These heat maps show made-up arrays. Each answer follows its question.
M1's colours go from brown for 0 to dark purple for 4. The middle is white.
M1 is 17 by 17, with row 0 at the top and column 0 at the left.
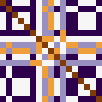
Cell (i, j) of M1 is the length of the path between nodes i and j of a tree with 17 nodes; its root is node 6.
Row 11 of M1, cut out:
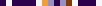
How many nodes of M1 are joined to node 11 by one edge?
1
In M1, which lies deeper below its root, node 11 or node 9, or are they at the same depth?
the same depth
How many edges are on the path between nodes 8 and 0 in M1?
1
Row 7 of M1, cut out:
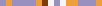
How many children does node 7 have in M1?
4
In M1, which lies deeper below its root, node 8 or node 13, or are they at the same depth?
node 13
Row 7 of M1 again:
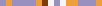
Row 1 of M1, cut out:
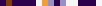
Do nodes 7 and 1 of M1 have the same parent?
no
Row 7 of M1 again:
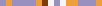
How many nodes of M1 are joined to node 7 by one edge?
5
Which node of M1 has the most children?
8
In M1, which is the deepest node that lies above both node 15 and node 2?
8
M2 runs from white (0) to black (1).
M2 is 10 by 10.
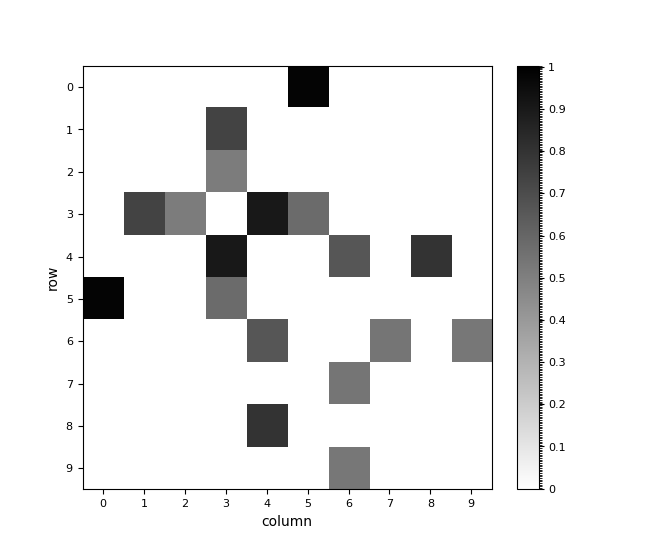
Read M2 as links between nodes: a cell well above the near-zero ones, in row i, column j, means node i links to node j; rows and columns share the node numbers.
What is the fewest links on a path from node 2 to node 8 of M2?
3
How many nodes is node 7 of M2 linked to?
1
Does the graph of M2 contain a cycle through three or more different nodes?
no
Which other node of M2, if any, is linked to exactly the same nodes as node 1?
node 2
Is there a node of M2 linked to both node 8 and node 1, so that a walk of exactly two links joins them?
no
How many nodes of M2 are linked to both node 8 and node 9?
0
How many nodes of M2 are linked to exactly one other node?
6
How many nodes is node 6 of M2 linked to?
3
